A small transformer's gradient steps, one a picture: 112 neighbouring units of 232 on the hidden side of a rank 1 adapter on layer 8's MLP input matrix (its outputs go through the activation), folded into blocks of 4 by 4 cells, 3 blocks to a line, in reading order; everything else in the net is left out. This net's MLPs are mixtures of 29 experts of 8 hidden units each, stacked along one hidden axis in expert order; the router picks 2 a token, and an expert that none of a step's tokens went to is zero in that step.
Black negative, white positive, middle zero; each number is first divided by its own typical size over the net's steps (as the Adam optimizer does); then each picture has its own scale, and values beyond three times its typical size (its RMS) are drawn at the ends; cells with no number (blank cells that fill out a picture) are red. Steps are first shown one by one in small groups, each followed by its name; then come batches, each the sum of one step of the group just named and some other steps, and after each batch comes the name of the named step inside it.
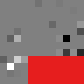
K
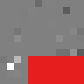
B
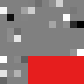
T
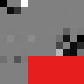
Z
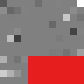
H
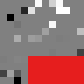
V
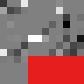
Z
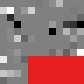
T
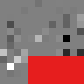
K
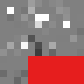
V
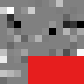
T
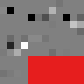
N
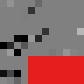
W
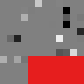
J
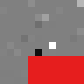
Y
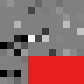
W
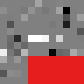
J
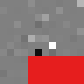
Y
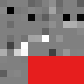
N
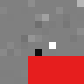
Y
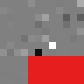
Y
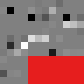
N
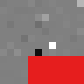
Y
